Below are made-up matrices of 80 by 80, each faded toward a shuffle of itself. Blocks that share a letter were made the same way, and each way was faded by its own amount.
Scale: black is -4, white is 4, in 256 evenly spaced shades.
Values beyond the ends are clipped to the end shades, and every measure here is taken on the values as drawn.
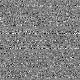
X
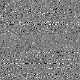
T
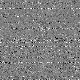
T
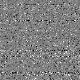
T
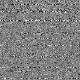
X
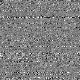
X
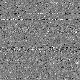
T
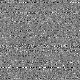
X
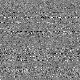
X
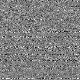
X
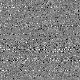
T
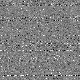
T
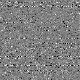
T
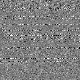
X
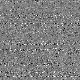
T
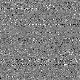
T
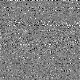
T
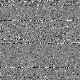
X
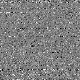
T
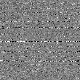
X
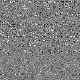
T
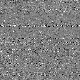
T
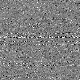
T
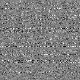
X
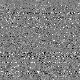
T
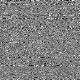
X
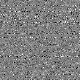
T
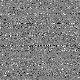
T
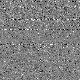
T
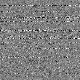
X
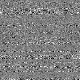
X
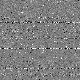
T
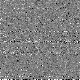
T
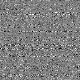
X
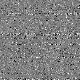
T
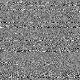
X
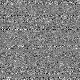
X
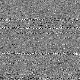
X
